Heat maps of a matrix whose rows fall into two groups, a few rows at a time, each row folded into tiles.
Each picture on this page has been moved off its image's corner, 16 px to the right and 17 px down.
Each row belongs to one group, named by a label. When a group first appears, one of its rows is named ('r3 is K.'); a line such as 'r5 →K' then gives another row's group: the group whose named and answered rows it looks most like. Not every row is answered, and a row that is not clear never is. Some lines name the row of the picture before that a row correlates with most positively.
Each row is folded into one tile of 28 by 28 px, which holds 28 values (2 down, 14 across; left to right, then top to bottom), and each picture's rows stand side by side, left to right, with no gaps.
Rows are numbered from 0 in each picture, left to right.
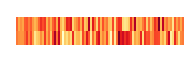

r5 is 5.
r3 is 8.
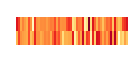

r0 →5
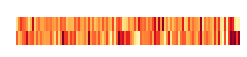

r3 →8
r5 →5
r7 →8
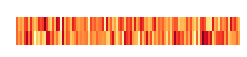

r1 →5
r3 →5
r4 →5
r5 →8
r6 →8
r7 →5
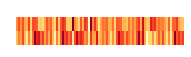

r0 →8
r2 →5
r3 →8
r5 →8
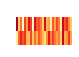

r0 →5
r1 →5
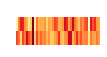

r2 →5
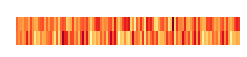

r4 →5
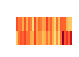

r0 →5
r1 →8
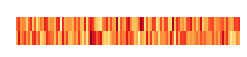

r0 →5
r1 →5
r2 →8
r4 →5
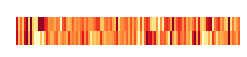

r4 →8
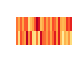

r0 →5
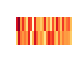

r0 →5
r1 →5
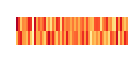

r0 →5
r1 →5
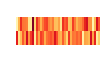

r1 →5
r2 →5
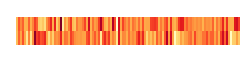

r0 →8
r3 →5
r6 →8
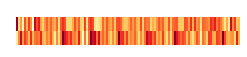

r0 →5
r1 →8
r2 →8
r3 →8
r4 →8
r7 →5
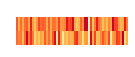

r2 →5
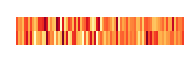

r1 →5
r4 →8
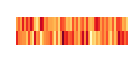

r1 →8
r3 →8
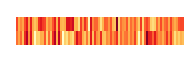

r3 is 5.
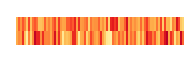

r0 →8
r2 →5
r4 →8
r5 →5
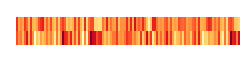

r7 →8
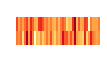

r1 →8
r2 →5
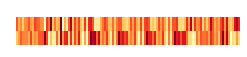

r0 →5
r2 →8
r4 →8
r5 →8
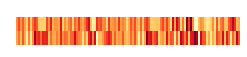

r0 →8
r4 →8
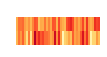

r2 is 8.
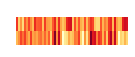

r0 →5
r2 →8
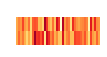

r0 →8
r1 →5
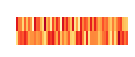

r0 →5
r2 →5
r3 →8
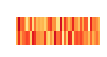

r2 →5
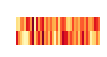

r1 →8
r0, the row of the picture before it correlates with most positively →1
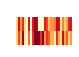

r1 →5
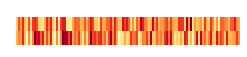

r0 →8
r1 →8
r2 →8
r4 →5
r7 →5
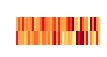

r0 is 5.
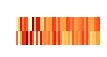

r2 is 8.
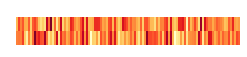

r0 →8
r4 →8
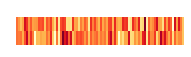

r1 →8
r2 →5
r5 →5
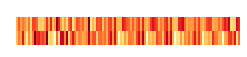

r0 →8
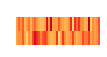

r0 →8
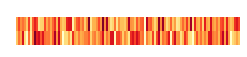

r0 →8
